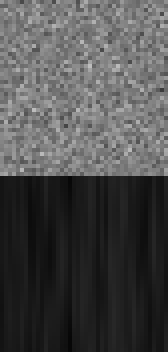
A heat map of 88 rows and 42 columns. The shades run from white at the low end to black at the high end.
The table splits into 2 rows of 1 panel. Panel 1,1: middling, fine-grained. Panel 2,1: very high, streaked downward, faint in contrast.
